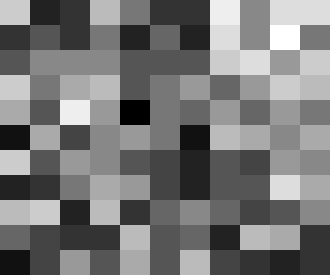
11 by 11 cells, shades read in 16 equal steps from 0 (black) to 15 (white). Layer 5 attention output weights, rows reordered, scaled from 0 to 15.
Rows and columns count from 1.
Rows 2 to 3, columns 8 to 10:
13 8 15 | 12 13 9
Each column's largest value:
12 12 14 11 11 7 11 14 13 15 13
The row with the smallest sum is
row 11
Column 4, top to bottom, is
11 7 8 11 9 8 8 10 11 3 5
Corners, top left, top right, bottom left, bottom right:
12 13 1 3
